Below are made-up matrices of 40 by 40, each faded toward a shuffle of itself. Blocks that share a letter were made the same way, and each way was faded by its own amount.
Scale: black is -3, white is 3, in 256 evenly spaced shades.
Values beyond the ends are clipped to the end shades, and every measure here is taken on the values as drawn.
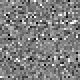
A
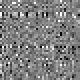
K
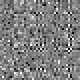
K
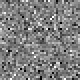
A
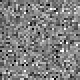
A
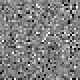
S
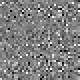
S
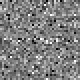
A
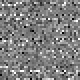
A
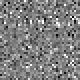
S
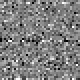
A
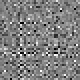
K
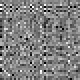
K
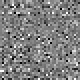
S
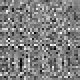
K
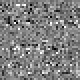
A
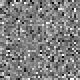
S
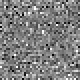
A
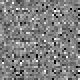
S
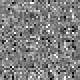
S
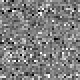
A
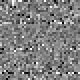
A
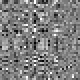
K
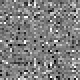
S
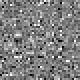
S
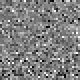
A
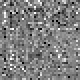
S
